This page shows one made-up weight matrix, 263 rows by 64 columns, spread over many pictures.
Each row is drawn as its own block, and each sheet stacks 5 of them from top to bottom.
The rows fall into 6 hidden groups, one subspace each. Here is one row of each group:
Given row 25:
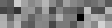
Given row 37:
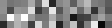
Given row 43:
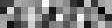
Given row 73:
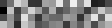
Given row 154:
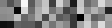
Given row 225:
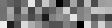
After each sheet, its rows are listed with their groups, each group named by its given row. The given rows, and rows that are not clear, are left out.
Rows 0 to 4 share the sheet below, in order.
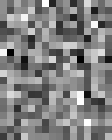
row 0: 37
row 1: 225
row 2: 154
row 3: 25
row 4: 225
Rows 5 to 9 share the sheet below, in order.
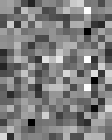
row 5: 225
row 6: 73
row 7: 73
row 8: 73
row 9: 225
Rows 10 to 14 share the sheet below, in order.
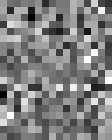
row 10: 43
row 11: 73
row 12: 73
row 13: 73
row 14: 43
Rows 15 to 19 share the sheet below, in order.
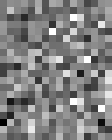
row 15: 37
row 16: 154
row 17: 73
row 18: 37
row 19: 43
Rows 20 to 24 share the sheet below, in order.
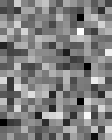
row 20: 25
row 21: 154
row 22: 225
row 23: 25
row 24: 73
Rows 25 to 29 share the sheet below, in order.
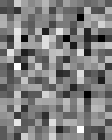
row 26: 225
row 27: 25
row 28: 225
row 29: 25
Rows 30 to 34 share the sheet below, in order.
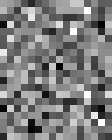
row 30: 225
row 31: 73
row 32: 37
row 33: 225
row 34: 43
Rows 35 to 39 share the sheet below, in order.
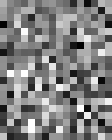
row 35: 73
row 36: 154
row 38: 225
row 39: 43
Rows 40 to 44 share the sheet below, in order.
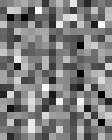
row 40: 37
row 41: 25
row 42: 25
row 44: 43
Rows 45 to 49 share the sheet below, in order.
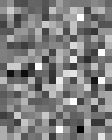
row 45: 25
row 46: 37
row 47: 37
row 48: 73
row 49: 25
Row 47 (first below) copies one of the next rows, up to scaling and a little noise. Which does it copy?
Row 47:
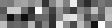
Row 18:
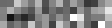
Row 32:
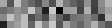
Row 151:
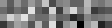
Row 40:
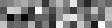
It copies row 40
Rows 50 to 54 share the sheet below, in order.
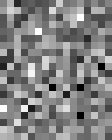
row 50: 25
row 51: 225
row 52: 43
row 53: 154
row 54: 154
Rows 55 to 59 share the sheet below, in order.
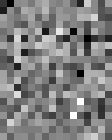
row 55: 43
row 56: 225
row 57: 25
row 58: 25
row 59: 73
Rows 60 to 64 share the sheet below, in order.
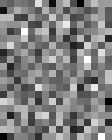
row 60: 154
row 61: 154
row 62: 73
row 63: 154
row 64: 154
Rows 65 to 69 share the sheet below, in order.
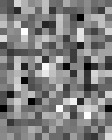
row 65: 25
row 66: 154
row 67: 225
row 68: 73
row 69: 73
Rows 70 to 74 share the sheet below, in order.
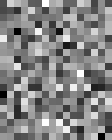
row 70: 73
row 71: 73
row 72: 25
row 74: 37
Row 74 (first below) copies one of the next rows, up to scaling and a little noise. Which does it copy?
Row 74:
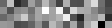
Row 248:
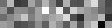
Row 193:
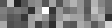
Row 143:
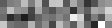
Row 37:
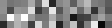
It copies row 248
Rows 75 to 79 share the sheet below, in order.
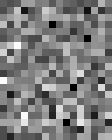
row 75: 225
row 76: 225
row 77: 154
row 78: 73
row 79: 154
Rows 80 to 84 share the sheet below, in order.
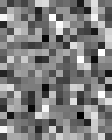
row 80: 154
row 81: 37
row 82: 154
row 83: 43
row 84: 154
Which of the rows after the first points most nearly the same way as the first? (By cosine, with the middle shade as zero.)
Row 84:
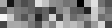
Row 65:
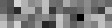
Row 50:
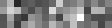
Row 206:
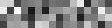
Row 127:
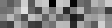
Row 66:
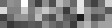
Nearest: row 127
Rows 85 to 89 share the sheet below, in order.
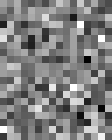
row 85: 225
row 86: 43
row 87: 73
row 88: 154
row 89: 154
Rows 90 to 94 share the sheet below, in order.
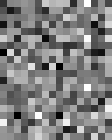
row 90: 73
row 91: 225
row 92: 37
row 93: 73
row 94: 73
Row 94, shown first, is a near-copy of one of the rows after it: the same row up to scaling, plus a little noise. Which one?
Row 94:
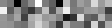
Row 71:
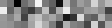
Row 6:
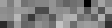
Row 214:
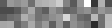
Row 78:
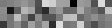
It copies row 71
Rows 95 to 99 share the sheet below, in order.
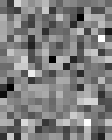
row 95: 25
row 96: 43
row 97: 154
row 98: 43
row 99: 225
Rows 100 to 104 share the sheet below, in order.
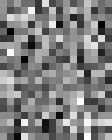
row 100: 37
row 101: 43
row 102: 154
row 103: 25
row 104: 225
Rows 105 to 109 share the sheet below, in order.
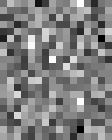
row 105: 154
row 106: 43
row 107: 154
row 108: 25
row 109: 25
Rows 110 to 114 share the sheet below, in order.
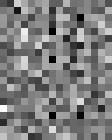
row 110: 25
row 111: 154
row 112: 154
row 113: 154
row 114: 154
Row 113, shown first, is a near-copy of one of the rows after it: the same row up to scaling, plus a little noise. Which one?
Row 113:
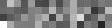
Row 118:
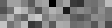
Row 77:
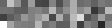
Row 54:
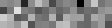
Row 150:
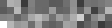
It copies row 77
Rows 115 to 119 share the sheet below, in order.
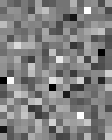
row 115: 73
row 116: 37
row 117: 225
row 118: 154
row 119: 154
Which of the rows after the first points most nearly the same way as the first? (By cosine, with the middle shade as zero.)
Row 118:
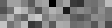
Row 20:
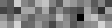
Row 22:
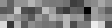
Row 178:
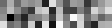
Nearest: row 22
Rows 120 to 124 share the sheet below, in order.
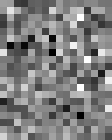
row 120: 25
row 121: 37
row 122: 73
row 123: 154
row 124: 154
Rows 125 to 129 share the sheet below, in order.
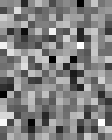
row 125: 154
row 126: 154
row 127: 154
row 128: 43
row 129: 43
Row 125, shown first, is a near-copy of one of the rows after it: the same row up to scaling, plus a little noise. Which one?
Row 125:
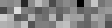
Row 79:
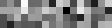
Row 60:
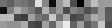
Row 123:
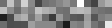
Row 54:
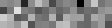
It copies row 54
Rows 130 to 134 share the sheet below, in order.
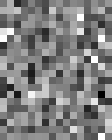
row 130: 25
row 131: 43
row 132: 43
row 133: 43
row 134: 37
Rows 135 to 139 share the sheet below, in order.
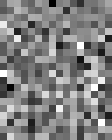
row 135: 154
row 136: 25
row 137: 154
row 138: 43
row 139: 43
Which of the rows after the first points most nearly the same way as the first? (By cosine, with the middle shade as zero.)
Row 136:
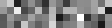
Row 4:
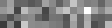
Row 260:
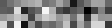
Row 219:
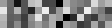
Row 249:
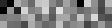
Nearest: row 219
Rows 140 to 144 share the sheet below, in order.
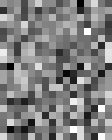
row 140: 154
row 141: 73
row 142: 25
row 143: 37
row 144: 37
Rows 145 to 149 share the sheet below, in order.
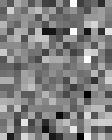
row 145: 73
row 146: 73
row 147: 73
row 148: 225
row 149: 225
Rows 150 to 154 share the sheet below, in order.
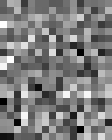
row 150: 154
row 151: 37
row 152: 43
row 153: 225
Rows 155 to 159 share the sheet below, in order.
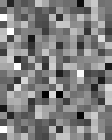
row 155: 154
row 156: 43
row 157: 25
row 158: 37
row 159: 154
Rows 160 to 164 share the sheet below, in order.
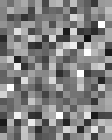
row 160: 37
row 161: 73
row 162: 25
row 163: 43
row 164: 73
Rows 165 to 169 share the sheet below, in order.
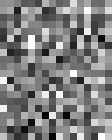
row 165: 225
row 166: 43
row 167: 225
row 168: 37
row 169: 37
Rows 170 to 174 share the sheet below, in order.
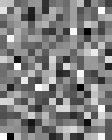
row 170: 43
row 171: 73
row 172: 25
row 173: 154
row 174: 225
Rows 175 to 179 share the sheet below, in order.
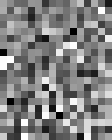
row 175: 43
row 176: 73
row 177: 43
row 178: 37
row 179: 225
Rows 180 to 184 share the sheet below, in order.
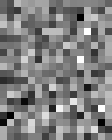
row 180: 25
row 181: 73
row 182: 154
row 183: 37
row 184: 43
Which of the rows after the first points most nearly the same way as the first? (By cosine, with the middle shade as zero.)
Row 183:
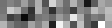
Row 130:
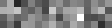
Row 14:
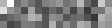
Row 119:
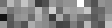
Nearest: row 14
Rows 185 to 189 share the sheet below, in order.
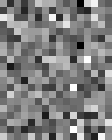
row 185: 154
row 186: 25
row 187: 73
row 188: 73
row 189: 37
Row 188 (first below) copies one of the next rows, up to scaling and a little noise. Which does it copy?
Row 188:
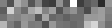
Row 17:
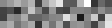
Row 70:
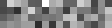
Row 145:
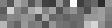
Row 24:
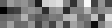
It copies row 145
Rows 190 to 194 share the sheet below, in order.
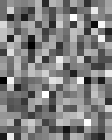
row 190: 37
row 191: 43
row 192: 225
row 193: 37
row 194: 225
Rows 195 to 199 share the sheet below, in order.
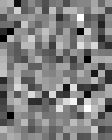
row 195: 25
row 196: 43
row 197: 73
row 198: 73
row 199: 43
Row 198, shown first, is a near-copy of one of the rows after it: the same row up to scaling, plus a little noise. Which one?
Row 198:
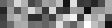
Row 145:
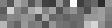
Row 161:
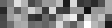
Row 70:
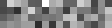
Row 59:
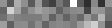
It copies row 161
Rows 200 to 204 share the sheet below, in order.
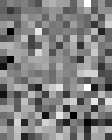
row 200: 73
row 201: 43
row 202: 43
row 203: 73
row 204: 225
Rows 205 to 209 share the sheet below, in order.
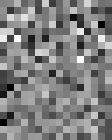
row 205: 37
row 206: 43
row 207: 154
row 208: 43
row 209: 43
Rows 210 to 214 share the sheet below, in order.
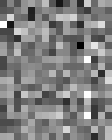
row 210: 225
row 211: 25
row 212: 73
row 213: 225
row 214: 73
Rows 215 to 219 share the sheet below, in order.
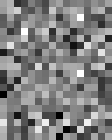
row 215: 25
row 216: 154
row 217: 25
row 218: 43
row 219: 73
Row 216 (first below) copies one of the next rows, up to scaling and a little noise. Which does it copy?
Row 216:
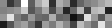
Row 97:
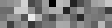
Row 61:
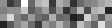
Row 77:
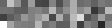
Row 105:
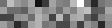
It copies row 61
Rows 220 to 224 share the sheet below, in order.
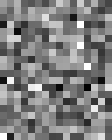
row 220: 225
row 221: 25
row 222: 225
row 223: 73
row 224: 225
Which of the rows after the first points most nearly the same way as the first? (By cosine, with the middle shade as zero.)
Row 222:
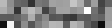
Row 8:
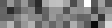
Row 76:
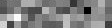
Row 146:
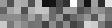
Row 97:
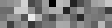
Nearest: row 8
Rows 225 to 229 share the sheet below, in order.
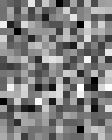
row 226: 73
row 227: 73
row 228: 154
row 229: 25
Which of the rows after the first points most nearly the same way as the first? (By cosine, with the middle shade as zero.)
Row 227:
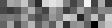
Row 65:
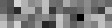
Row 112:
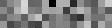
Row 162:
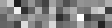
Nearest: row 65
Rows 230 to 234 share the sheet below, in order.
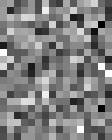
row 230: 37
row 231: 154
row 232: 43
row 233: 37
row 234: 25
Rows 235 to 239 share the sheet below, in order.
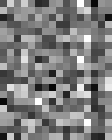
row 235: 154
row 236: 225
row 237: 154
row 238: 154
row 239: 225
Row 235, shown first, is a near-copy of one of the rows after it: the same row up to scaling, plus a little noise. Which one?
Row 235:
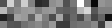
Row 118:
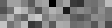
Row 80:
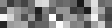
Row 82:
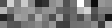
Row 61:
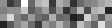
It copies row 82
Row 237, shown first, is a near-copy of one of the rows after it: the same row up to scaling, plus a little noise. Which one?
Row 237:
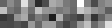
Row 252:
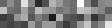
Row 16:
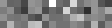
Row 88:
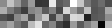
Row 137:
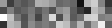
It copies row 252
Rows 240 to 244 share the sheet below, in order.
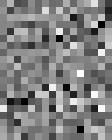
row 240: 37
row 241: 37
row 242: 25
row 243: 37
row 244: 25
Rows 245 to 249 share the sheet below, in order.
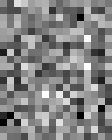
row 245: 25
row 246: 225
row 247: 225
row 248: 37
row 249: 43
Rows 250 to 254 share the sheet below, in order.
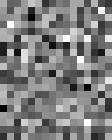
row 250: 43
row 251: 225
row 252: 154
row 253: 73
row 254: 225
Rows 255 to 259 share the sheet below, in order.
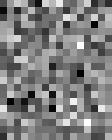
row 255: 73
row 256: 25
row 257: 25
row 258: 37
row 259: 225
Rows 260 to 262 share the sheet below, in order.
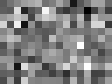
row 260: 225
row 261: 25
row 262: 225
